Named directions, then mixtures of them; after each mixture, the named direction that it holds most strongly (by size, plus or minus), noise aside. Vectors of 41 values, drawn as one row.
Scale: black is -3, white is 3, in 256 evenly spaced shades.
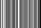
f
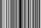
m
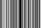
m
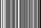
f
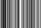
m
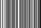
f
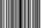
m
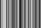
m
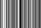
m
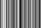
m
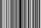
m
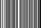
f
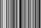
m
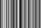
m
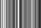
f
